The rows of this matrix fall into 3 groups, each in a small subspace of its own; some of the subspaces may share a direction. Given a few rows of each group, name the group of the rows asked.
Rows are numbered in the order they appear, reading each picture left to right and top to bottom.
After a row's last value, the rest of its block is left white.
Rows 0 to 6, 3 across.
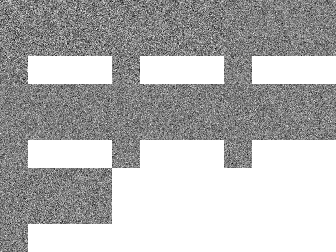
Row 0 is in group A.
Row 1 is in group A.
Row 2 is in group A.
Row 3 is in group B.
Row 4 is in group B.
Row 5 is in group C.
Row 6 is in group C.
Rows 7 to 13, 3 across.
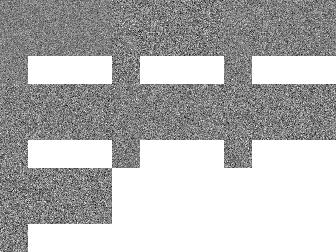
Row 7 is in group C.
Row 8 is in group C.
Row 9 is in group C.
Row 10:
B
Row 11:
A
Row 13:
C
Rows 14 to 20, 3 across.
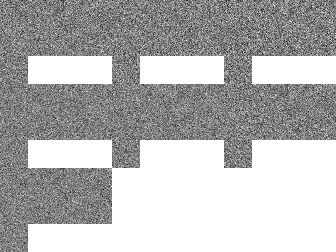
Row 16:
B
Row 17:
C
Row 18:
A
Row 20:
A
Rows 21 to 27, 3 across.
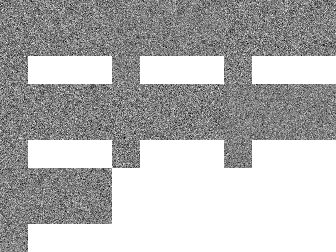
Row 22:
A
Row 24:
A
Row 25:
C
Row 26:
B
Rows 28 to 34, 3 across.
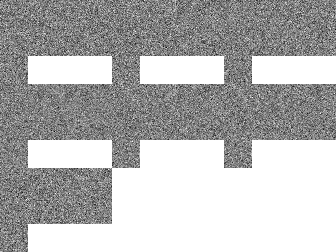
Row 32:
A
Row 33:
A
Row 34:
C
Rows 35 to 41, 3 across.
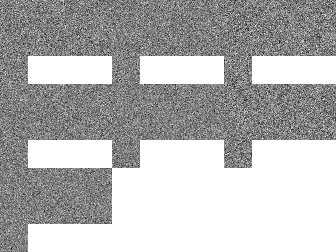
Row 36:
C
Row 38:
A
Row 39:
B
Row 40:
A
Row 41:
C
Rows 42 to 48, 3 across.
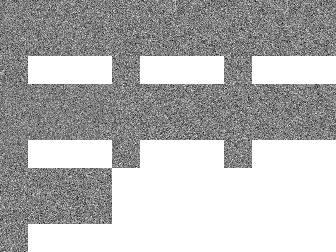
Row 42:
B
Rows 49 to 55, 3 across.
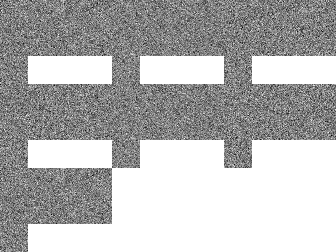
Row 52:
C
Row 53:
A
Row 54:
C
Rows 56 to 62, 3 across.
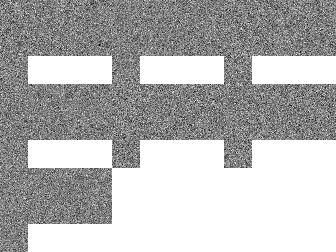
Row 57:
B
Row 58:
A
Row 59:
A
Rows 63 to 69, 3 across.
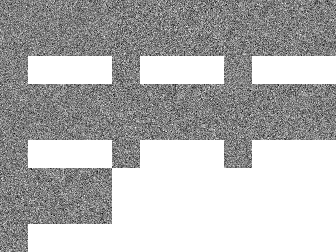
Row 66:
A
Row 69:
A
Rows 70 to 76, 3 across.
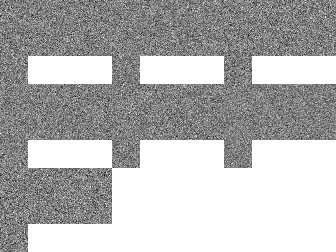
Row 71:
A
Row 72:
C
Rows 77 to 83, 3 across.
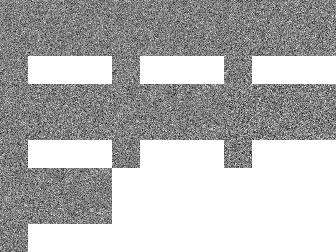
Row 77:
B
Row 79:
B
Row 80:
B
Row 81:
A
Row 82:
C
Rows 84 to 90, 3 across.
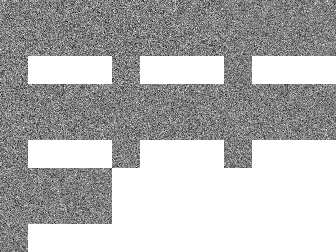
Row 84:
B
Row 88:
C
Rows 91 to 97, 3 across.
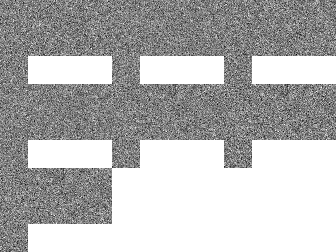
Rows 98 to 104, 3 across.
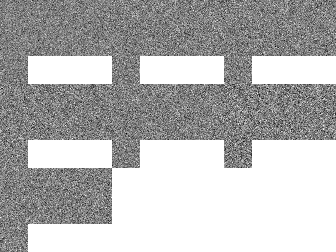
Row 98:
B
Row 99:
A
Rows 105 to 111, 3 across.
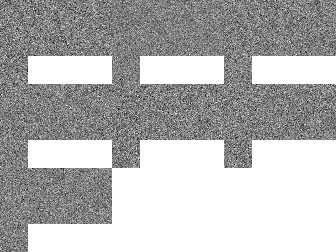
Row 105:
A
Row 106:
C
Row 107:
A
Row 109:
C
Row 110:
C
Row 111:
B
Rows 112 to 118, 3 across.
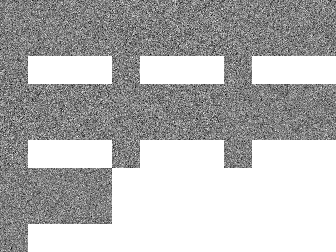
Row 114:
C
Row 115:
C
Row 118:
C
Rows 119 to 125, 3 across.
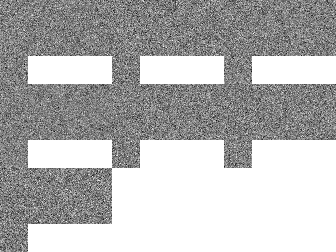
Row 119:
C
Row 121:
A
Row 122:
A
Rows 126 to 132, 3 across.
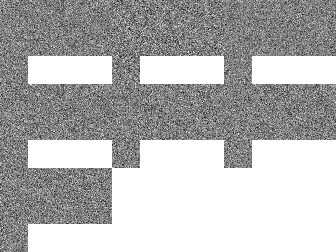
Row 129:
B
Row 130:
C
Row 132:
C
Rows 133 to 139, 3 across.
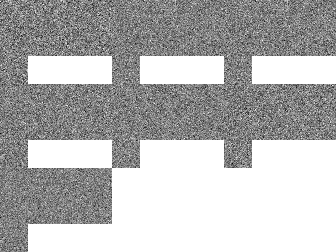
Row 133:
A
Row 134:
B
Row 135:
B
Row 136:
B
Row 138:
C
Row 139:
B
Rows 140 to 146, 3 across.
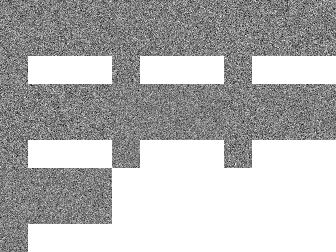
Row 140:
A
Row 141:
B
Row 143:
A
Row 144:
C
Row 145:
C
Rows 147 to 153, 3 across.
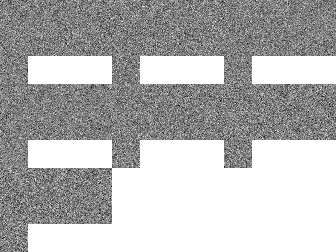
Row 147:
A
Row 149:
B
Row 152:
B
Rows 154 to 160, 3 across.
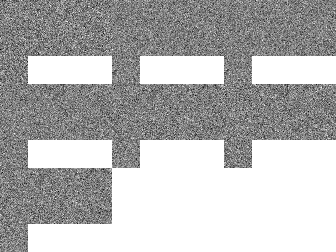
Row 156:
B
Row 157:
A
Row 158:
A
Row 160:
A
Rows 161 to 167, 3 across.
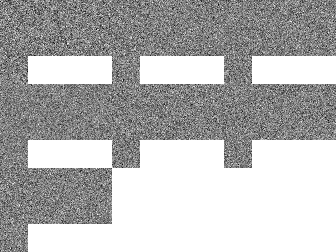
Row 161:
A
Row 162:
C
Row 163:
B
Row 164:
B
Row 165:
C
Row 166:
C
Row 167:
C
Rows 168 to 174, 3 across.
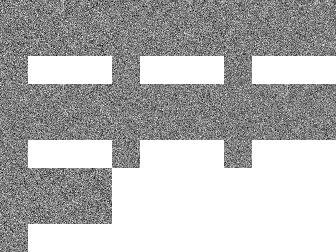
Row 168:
B
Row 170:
A
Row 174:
A
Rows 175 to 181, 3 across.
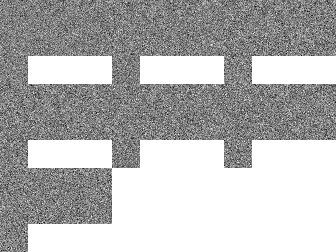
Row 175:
A
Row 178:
A
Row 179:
A
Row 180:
A
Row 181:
C
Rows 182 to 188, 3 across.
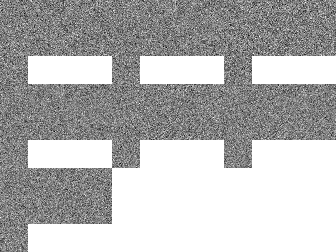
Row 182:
A
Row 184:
C
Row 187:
C
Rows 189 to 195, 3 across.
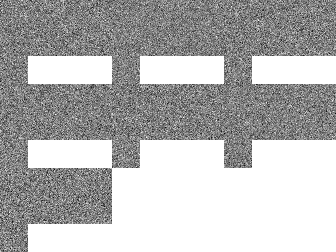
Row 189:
A
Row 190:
C
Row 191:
C
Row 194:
B
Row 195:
C
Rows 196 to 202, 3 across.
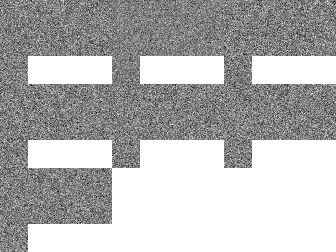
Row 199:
A
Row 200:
B
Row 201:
A
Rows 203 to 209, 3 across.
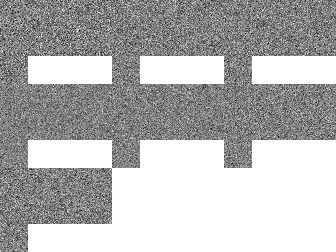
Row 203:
C
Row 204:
A
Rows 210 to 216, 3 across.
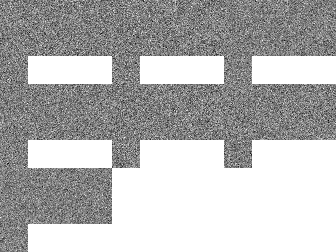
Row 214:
C
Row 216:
B
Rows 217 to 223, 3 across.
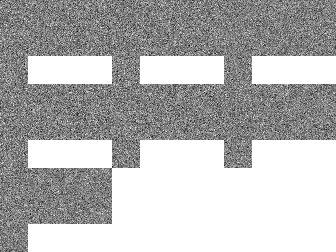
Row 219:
C
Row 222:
B
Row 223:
A
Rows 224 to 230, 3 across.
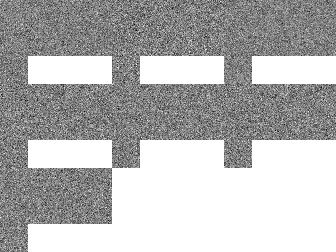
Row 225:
C
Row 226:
A
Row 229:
B
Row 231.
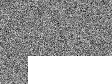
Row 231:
A
